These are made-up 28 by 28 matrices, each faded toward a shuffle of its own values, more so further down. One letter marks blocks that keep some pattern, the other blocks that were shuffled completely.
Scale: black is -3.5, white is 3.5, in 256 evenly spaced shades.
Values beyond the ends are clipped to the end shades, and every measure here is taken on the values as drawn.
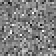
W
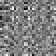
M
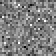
W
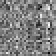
M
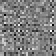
M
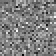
W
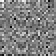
M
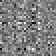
M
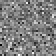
W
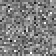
W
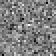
W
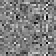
M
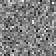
W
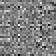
M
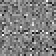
M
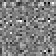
M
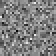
W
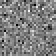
W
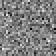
W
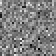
M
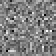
M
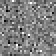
W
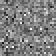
M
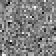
W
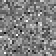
W
